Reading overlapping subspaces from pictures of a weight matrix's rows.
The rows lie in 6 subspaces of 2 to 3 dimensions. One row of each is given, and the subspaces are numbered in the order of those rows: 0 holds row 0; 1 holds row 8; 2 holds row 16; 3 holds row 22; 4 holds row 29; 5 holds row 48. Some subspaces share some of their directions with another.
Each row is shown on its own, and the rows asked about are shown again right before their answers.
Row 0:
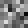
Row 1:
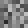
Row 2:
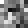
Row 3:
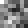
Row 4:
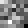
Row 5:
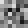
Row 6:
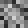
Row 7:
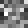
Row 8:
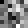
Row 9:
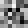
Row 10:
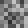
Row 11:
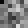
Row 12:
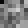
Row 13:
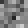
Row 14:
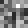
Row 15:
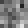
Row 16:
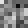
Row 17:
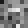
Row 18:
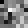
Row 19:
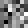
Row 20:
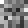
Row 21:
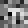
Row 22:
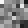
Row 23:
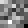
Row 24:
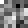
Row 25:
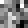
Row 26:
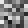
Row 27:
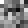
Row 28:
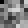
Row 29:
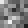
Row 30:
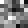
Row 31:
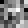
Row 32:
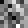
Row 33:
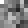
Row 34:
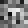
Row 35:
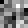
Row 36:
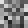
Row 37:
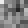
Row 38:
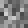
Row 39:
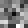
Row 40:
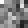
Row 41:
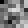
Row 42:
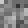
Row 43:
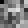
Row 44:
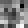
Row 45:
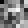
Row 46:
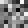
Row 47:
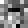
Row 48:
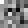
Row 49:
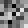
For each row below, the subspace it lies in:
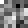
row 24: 2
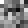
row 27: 4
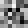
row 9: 5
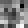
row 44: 3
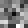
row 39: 3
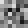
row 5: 5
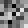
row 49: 4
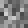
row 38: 4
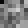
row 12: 0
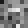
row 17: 3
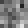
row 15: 3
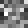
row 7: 4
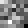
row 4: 4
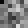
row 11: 1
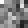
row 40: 3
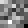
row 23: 4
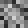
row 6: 1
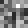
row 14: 2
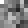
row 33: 3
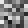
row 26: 1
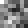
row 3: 4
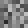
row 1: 0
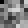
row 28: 5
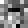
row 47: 3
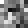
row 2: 0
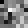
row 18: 0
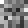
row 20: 1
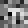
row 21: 2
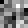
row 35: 2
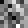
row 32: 1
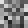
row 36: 1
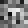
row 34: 2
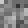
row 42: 2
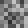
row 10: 1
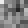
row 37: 0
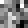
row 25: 3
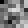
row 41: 4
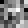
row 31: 1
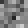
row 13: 0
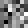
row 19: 0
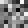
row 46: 0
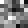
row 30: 5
